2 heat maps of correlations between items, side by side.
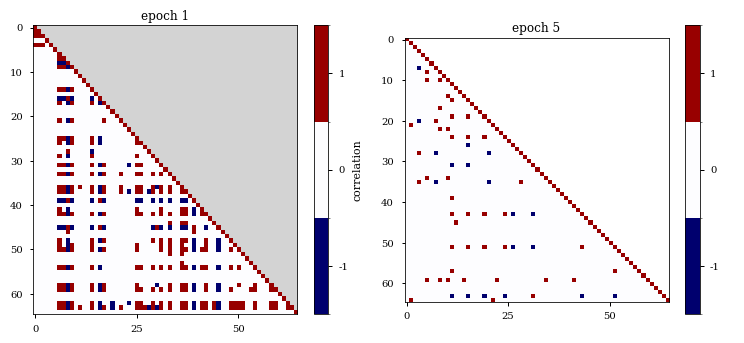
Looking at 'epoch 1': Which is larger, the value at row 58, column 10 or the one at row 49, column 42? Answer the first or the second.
the second
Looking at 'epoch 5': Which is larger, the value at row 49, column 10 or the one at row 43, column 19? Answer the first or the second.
the second
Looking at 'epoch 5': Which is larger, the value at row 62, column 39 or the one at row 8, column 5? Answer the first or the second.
the second
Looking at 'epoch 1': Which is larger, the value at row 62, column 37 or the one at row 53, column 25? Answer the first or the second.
the first
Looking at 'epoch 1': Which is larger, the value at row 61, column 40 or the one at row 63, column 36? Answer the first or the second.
the second
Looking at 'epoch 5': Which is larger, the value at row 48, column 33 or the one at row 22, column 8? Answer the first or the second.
the second
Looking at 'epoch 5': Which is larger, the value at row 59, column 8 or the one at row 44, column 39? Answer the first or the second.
the first
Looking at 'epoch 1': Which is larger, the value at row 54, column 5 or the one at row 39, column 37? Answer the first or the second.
the first
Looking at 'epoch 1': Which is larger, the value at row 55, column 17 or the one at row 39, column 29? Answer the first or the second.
the first
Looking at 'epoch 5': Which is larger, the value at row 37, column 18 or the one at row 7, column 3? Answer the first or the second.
the first
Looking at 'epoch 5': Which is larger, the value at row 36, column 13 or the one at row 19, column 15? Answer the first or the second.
the second
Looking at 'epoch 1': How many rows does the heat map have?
65
